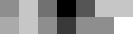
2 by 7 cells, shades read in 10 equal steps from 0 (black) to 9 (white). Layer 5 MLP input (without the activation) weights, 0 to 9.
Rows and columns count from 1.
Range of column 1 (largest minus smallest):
1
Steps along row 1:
up down down up up same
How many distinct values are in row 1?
5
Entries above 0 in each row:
6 7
